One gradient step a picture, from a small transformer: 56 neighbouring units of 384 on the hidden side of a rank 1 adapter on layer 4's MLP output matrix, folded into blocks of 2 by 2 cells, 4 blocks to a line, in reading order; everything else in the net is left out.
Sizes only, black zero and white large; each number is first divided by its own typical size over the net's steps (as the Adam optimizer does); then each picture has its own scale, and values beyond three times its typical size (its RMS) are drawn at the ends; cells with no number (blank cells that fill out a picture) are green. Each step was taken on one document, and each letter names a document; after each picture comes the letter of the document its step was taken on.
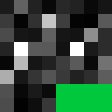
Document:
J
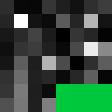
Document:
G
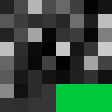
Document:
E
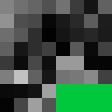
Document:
E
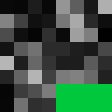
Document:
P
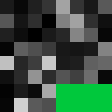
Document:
P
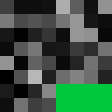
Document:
P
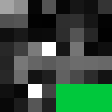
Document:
E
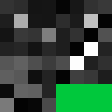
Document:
G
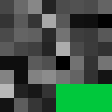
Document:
J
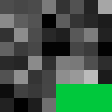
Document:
E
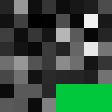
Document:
G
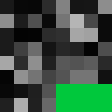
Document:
P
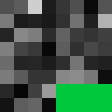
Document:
E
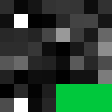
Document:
G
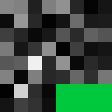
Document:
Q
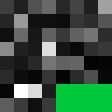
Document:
Q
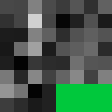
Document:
J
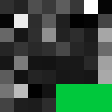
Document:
J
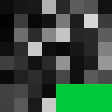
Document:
G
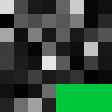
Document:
P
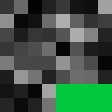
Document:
P
